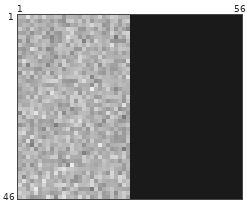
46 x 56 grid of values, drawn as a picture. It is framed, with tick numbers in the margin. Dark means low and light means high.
The table splits into one row of 2 panels. Panel 1,1: high, fine-grained. Panel 1,2: very low, flat.
